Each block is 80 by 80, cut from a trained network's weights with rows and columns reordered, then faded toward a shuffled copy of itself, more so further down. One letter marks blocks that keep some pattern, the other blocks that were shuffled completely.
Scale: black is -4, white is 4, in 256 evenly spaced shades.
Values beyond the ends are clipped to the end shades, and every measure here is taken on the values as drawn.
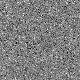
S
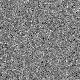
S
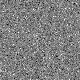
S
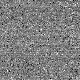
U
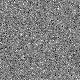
S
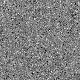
S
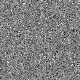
S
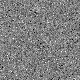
S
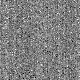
U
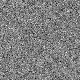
S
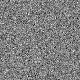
U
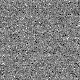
U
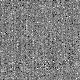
U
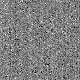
U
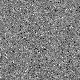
S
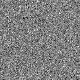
U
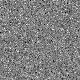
S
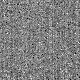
U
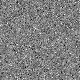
S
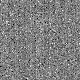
U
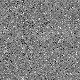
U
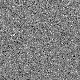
S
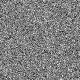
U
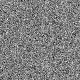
S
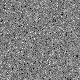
S
